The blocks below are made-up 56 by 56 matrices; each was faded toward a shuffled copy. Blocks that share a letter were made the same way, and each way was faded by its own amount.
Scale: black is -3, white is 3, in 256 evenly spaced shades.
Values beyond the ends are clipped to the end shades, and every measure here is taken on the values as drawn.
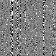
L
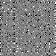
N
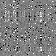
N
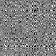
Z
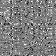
N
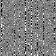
L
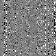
L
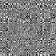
Z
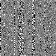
L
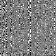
L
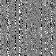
L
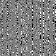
L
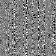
L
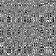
Z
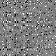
N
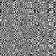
Z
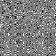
N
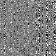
L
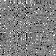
N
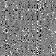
N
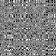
Z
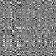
Z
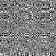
Z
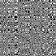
Z
